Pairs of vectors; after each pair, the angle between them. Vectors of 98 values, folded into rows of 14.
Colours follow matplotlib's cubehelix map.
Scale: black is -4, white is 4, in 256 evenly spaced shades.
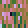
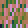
orthogonal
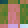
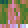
nearly parallel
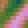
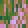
partly aligned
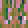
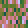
partly aligned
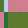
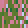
orthogonal
